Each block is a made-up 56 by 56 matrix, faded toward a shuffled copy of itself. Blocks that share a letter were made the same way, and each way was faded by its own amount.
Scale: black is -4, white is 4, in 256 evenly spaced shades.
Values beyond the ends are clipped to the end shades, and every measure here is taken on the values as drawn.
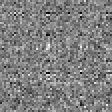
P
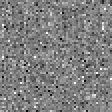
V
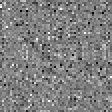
V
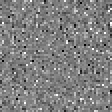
V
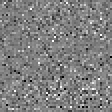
V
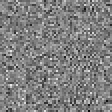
P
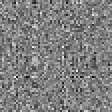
P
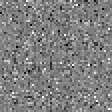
V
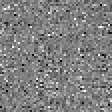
V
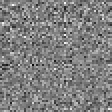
P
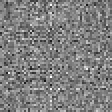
P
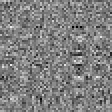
P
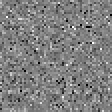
V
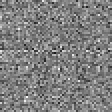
P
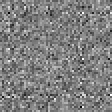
P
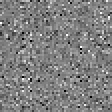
V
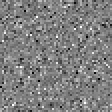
V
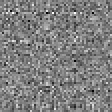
P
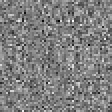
P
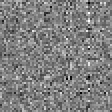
P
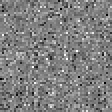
V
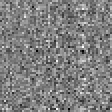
P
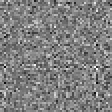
P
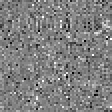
V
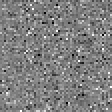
V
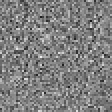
P
